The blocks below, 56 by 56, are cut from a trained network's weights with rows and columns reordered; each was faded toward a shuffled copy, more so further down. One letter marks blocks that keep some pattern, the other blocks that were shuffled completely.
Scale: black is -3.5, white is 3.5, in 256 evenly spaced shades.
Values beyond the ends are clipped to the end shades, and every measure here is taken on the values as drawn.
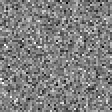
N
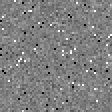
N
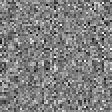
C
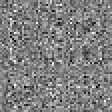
C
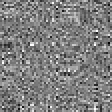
C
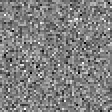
N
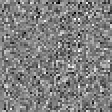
C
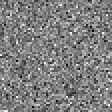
N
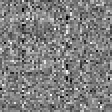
C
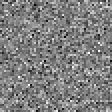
N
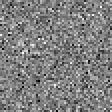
N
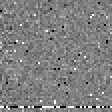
C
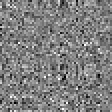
C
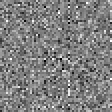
C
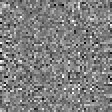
C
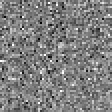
C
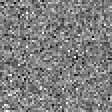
N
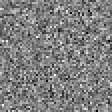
N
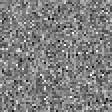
N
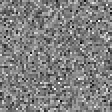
N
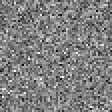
N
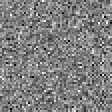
C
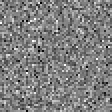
N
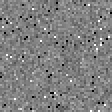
N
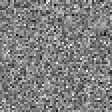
N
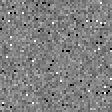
N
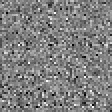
C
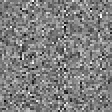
C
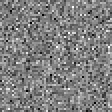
N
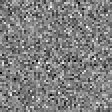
N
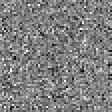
C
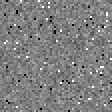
N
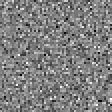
N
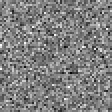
N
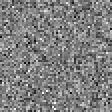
N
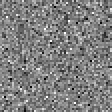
N
